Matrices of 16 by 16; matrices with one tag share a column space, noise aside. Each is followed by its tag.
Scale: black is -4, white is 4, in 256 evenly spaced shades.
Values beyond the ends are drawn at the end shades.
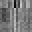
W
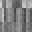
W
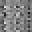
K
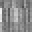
W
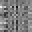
K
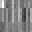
W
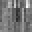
W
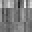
W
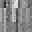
W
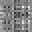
K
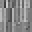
W
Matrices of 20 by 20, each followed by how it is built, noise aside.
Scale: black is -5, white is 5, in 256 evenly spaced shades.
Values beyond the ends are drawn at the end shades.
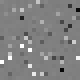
sparse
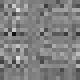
low rank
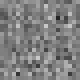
low rank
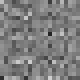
low rank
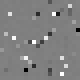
sparse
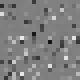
sparse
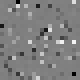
sparse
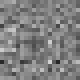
low rank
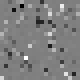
sparse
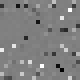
sparse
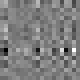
low rank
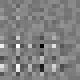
low rank
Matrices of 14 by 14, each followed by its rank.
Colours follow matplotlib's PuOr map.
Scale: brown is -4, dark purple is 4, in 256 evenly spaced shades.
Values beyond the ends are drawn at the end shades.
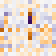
three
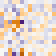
three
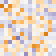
full rank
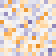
full rank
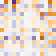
three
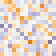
full rank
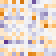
three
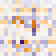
three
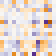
three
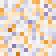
full rank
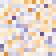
full rank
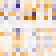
three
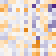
three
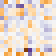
three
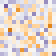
full rank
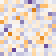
full rank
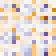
three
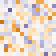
full rank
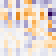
three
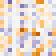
three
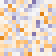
full rank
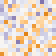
full rank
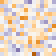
full rank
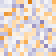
full rank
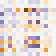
three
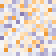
full rank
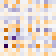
three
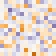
full rank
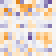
three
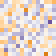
full rank
